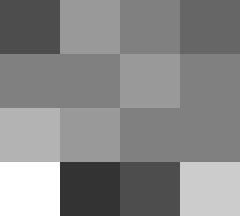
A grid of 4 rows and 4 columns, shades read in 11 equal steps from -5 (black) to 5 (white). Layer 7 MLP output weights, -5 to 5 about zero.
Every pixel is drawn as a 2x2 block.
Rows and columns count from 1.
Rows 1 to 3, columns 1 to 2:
-2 1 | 0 0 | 2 1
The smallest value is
-3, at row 4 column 2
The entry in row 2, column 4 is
0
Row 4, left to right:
5 -3 -2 3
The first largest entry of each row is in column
2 3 1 1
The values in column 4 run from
-1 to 3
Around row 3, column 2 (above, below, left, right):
0 -3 2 0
